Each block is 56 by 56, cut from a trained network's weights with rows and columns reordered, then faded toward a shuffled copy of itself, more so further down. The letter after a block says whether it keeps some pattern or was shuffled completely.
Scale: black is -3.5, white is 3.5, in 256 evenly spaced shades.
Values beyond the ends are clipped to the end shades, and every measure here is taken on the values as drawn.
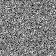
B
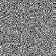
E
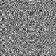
E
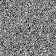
B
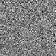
E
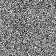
B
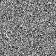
B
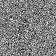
B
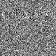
E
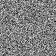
B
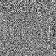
E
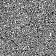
B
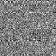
E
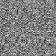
E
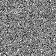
B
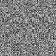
E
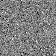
B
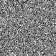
B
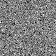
B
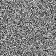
B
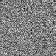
E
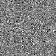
E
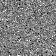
B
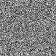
E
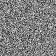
B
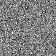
B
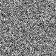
B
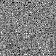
E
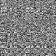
E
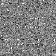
E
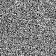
B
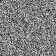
B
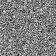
B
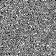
B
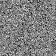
B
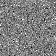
B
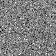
B
